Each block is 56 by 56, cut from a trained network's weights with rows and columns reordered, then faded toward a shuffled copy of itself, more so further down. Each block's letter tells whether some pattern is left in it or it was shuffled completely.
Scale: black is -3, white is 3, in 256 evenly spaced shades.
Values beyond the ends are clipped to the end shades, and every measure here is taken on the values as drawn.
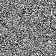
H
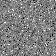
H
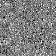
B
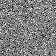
H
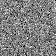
H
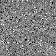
B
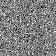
H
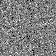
H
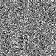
B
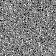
H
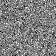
H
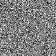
B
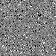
B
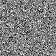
H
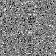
B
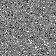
H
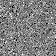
H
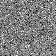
H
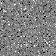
B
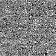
B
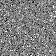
H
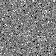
H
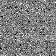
B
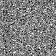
B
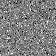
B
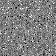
B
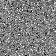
H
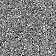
H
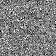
H
